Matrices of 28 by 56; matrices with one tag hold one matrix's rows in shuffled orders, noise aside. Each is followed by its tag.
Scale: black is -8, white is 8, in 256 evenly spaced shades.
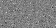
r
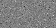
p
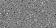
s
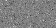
r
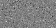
r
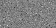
s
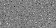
s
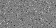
s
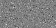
r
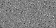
p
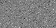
p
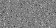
s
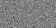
r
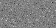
r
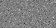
p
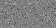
r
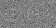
r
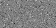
s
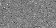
s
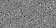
p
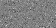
r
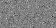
r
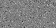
p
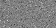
s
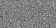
p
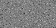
p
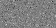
r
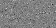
r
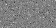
r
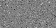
s
